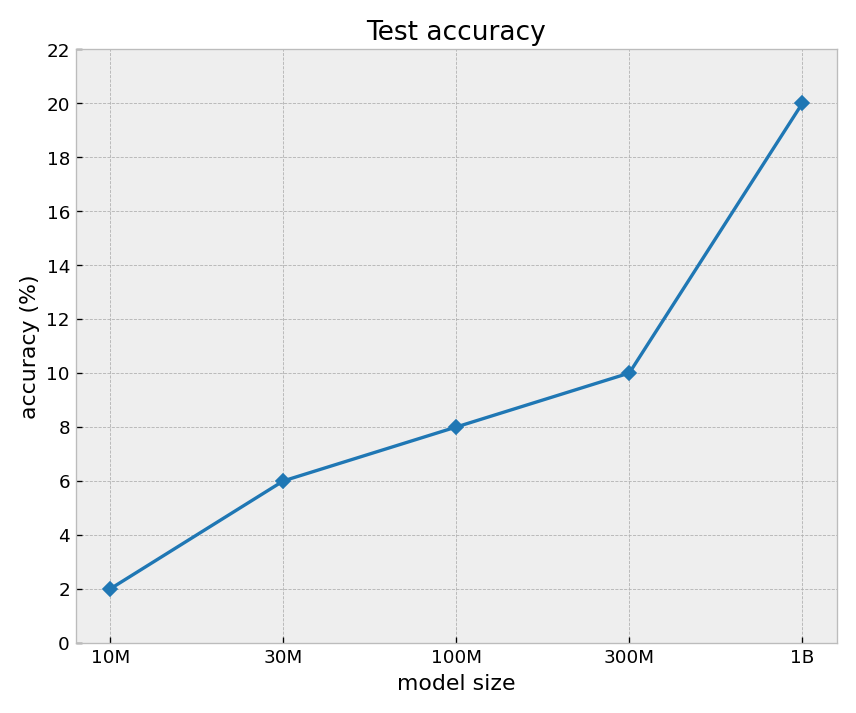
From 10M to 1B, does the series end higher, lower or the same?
higher
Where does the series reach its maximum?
1B
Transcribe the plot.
Title: Test accuracy
x-axis: model size, ticks 10M 30M 100M 300M 1B
y-axis: accuracy (%), ticks 0 2 4 6 8 10 12 14 16 18 20 22
Values:
2 6 8 10 20
